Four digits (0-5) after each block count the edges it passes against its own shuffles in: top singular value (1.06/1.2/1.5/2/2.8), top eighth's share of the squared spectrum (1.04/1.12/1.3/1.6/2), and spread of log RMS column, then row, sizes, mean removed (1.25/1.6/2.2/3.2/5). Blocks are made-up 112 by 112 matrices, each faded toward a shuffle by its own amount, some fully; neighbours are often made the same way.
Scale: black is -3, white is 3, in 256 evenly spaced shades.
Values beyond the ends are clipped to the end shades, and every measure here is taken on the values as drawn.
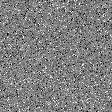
0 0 0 0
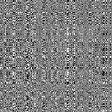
5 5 4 4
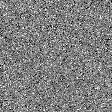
1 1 0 0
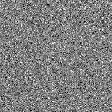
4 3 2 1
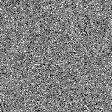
3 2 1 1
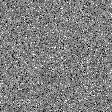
2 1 0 0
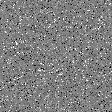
2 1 0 0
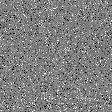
2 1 0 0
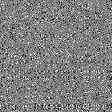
4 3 1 2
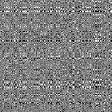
5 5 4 4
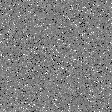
0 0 0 0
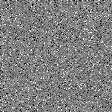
3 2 0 1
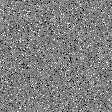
2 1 0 0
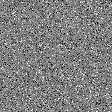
0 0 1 0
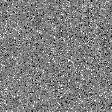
0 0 2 0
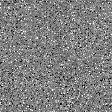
3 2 0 1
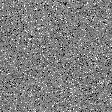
0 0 0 0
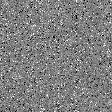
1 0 1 0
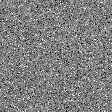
0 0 0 0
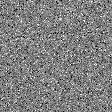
0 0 0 0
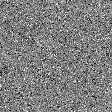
0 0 0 0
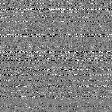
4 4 0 4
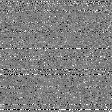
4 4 0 4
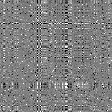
5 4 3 3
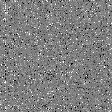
4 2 1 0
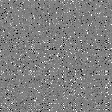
4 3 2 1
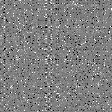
4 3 2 2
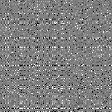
5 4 3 3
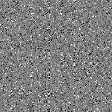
4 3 2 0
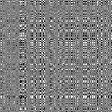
5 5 5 4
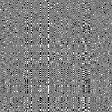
5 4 3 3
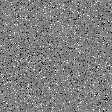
3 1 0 0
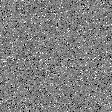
1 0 0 1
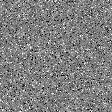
2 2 0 0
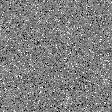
2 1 0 0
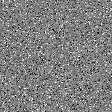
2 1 0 0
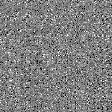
4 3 2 2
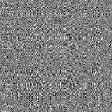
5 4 3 3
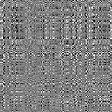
5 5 4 4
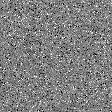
2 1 0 0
